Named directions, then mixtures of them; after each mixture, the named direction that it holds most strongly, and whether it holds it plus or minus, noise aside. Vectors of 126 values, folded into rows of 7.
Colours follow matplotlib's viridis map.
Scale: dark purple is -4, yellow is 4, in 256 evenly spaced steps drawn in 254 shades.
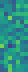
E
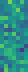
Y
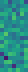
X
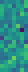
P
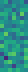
X, plus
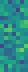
Y, minus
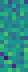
X, plus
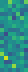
X, minus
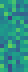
E, minus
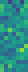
Y, minus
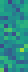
Y, minus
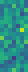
P, minus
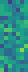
Y, minus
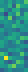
X, minus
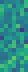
P, plus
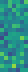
X, minus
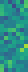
Y, minus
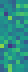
E, plus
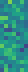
Y, plus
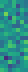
E, minus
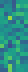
E, plus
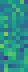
Y, plus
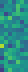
E, plus
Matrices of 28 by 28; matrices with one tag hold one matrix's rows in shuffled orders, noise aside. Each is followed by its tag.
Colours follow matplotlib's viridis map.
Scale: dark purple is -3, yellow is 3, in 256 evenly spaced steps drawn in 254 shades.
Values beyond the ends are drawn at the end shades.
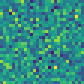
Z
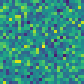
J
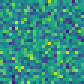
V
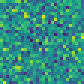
J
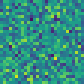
Z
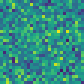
V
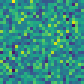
V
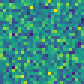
V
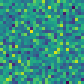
V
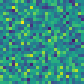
V
